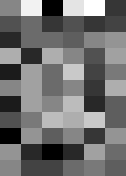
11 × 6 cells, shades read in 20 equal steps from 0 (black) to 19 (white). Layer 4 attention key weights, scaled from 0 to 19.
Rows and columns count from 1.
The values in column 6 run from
4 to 13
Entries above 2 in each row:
5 6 6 6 5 6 5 6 5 5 6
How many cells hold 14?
2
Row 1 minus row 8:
4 9 -14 4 4 -3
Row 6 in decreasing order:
13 12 10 10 8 4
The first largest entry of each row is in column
5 2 6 1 4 6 4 5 2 5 1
